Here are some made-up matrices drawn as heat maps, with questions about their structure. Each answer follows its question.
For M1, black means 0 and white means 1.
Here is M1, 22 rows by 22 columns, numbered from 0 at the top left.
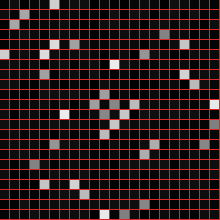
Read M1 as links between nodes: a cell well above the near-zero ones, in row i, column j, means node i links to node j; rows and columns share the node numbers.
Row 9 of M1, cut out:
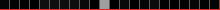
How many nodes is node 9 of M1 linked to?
1
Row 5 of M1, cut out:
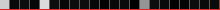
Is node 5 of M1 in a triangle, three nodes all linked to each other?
no
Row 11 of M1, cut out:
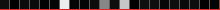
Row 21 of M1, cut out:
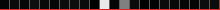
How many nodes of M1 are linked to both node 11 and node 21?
2
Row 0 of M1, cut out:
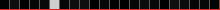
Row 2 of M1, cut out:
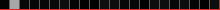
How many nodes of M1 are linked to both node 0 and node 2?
0
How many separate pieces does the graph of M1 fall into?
6
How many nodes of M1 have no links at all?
1
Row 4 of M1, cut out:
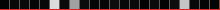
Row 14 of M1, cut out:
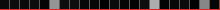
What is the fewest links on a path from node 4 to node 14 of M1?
2
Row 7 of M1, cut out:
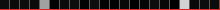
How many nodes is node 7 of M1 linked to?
2
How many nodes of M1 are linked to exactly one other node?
12
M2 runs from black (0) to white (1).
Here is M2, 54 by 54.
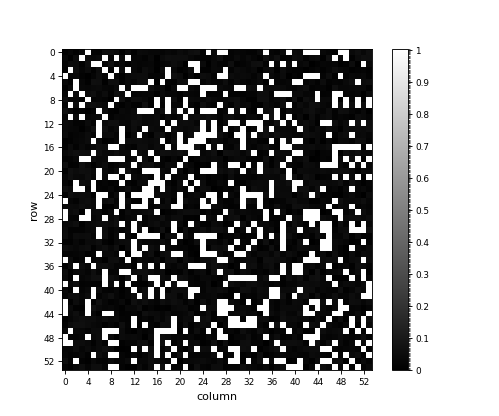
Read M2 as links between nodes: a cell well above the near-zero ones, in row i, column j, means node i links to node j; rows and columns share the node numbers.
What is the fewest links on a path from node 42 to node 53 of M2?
2
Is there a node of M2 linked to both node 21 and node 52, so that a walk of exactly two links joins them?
no
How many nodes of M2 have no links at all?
0
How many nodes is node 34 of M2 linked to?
12
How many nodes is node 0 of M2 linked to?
11
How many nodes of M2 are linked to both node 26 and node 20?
8
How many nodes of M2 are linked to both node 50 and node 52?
7
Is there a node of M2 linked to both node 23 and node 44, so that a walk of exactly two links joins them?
no
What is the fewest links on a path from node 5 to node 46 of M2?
2
